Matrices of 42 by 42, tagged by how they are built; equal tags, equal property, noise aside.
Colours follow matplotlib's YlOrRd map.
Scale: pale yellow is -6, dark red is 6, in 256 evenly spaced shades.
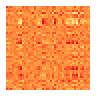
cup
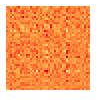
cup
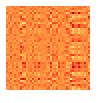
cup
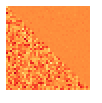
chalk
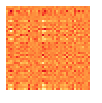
cup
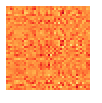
cup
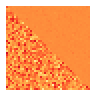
chalk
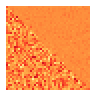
chalk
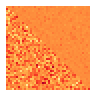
chalk
